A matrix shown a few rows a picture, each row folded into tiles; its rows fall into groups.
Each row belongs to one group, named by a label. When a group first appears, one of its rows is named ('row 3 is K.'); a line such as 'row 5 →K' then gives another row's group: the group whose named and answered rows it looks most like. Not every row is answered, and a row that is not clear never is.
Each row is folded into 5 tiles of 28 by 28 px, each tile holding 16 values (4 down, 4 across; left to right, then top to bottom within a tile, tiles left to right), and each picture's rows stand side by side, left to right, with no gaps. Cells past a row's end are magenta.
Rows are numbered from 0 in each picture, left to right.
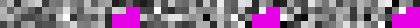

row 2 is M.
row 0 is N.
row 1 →M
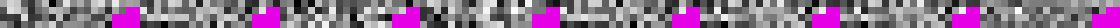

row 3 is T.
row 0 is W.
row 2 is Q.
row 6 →M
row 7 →W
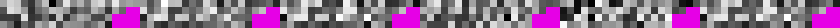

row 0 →W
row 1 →N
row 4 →Q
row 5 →N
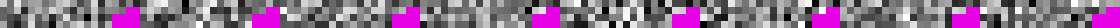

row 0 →T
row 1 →T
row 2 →N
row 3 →M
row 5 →M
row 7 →W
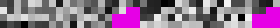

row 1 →Q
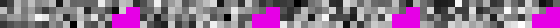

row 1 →T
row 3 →Q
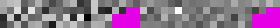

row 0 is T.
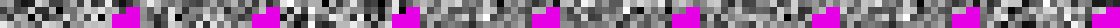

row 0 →Q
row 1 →T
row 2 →T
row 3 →N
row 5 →T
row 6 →N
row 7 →N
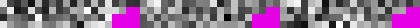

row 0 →Q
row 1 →T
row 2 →T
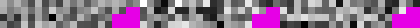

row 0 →W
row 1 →Q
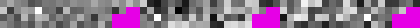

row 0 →W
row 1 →Q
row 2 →N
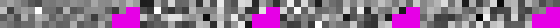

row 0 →W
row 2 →W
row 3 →T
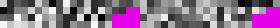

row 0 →Q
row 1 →N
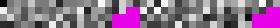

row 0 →M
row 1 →W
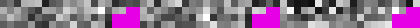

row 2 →Q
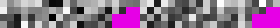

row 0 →W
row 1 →W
